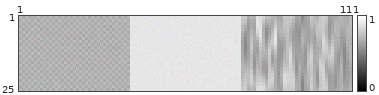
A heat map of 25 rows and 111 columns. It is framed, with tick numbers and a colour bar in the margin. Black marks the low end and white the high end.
The table splits into one row of 3 panels. Panel 1,1: high, checkered, faint in contrast. Panel 1,2: very high, flat. Panel 1,3: high, streaked downward.
